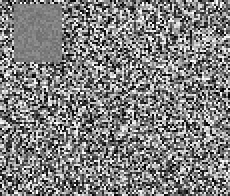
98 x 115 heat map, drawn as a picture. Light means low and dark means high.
Neither half mirrors the other. On average the colour sits 50% of the way up the scale. No overall slope runs across the table. No regular stripes run through it. An odd patch, calmer than its surroundings, sits in the top left. The top left is the smoothest part. The texture is fine-grained noise. No single row or column stands out from its neighbours.
